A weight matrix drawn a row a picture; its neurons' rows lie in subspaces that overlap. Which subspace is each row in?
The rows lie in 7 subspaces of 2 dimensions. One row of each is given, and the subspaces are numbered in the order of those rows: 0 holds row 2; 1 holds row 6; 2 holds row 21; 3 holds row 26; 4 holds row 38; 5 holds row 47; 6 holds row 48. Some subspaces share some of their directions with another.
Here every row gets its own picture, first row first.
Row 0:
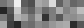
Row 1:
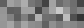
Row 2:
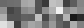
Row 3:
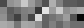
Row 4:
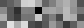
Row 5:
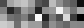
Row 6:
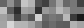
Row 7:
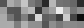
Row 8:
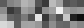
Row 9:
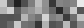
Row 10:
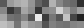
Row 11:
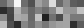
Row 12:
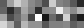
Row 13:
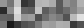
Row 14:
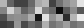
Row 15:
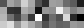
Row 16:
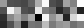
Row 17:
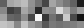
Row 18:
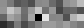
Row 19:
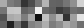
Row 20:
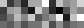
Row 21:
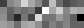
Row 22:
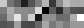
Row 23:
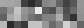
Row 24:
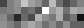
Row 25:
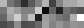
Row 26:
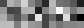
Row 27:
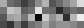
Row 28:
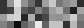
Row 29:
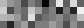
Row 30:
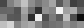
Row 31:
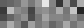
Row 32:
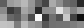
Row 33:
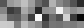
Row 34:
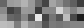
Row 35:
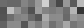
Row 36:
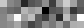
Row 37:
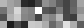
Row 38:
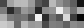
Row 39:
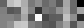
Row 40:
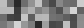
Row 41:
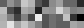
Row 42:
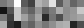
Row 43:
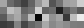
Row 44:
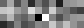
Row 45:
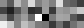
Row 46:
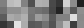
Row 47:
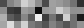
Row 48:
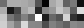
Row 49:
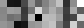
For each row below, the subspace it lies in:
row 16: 6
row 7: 3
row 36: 2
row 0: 1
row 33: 6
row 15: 1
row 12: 1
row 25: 2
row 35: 6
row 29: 6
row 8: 0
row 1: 3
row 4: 5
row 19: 5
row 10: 4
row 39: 0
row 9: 4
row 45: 3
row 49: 0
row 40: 4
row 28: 4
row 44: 3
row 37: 5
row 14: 4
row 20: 3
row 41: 1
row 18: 3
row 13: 1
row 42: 1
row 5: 4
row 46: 0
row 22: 2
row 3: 2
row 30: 6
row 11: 1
